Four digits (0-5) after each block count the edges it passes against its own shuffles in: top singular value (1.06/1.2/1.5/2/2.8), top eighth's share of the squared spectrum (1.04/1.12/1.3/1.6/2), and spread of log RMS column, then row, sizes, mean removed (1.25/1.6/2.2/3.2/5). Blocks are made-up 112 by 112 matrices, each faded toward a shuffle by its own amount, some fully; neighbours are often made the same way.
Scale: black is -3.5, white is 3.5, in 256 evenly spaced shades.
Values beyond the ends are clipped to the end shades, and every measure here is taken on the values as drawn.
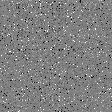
3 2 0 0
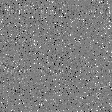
3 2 1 0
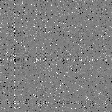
4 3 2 1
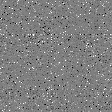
3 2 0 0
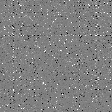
4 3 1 1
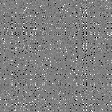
5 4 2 2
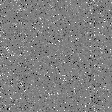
3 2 1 0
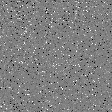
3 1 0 0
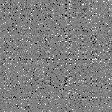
4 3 2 2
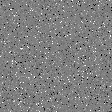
0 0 0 0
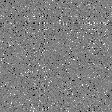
4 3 1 1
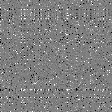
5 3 2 2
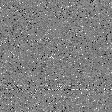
3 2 0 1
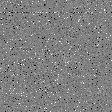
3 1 0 0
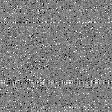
4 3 1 2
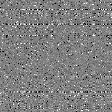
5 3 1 3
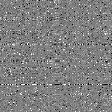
4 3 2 2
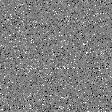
3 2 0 1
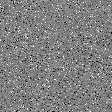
2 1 0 0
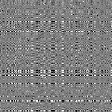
5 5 3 4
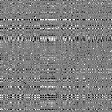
5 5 3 4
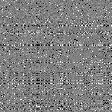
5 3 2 3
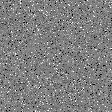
2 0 0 0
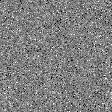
3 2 0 1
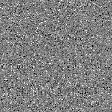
3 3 1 2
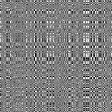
5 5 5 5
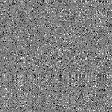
4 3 1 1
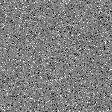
2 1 0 0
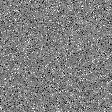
2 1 0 0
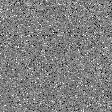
1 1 0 2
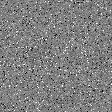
0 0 0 0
